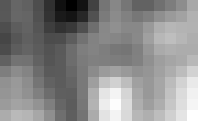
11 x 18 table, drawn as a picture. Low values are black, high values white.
Mirror symmetry: none. Ninth with the highest average: bottom right. Histogram: bell-shaped. Lone odd cells: none. Slope: up to the bottom right.
